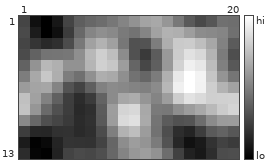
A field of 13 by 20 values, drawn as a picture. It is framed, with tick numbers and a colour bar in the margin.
Average level on the scale: 50%. Ninth with the highest average: middle right. Calmest part: bottom left. Stripes: none.
